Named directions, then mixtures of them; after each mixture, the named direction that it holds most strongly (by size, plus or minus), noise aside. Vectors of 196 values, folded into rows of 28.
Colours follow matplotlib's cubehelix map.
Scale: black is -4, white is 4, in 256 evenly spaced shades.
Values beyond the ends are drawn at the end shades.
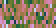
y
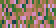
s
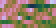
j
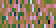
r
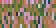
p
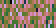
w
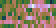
j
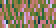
y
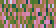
s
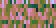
w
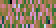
r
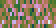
r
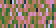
w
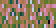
r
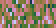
s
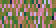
p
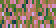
s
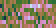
j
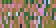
p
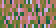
r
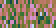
y
